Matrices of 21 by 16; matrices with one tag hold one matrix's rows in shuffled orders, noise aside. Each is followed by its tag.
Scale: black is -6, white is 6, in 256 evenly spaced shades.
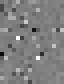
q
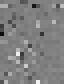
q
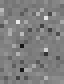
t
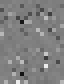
t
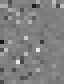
q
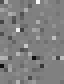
q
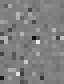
q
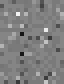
t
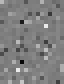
t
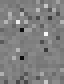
t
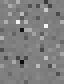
t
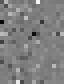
q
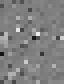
q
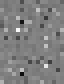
t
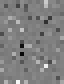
t
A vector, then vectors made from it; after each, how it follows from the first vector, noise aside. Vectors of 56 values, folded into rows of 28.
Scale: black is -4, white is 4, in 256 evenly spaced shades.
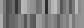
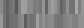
shrunk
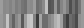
reversed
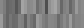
shrunk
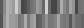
negated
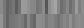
shrunk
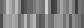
negated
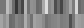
sign-scrambled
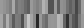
reversed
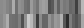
reversed
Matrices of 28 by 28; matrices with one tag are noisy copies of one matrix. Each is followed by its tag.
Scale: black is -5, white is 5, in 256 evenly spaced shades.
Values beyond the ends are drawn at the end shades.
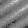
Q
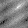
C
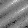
Q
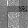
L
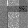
L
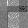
L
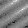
Q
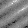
Q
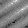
Q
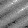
Q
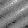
Q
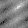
C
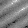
Q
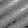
Q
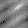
C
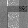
L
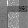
L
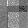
L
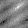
C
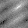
C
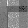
L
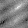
C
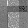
L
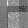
L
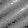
Q
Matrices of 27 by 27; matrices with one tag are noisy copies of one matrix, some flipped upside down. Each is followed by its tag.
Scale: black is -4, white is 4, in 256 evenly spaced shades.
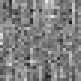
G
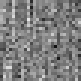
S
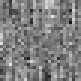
G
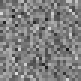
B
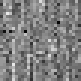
S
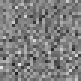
B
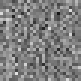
B
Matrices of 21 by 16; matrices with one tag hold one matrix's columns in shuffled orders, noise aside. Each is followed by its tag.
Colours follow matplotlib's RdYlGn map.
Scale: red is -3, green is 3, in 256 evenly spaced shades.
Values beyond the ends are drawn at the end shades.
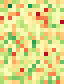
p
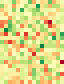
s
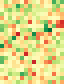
s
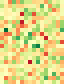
s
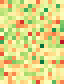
s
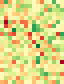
s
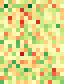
p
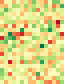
s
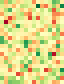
p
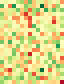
p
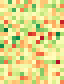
s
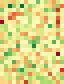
p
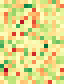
p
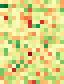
p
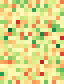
s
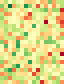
p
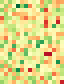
p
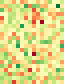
p
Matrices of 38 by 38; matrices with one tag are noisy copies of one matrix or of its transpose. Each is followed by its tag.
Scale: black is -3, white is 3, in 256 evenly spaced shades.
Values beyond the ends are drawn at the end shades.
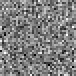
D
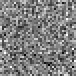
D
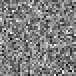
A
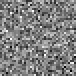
A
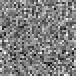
D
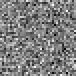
D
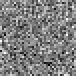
D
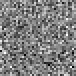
D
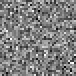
A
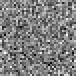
D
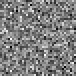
A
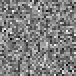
A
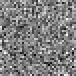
D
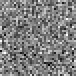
D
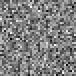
A
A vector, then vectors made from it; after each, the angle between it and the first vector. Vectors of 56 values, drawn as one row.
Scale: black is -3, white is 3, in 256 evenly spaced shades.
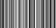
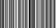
nearly parallel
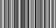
nearly opposite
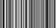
partly aligned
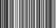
partly aligned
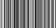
nearly opposite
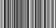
nearly opposite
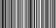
partly aligned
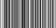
partly opposed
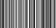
nearly parallel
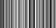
nearly parallel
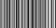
partly opposed
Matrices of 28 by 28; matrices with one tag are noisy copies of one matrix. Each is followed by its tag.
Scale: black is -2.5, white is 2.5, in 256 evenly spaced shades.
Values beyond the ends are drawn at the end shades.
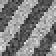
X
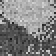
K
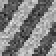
X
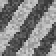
X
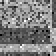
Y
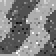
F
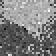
K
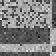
Y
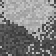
K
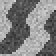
F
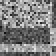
Y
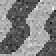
F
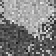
K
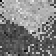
K
